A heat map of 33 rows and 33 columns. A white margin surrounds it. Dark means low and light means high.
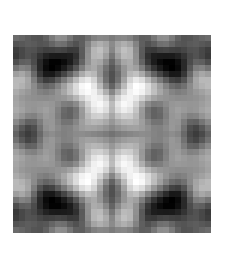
Average level on the scale: 50%. Slope: none. Stripes: none. Mirror symmetry: left to right and top to bottom. Grain: blotchy.
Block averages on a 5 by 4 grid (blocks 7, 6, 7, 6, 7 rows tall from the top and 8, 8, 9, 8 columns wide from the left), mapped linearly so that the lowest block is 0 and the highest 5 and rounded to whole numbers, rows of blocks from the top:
0220
3553
2332
3553
0220
